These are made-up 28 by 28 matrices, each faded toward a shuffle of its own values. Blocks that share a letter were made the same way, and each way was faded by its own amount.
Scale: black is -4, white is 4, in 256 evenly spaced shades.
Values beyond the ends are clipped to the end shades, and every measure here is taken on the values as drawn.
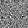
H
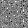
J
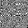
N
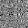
N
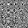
N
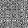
N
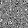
J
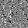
J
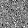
J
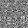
N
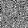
N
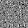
H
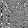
J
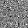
H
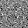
H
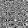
N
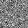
J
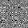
N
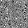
J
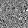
H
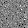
J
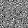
H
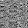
N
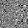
N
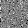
J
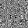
H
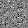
H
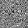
N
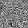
N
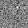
N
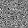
H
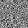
N
